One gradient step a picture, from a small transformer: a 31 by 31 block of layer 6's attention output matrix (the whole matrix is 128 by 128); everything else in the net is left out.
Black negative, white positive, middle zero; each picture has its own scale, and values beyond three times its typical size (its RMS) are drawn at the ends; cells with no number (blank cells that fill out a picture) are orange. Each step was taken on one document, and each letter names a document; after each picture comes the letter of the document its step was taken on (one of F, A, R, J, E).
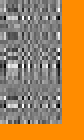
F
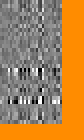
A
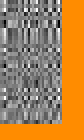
F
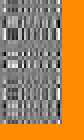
F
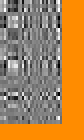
F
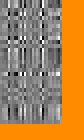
A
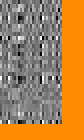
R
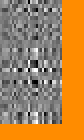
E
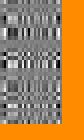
F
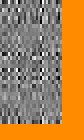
R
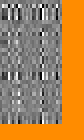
R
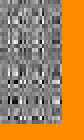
A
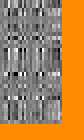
A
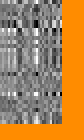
E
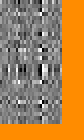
R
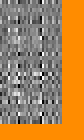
R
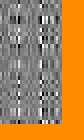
R
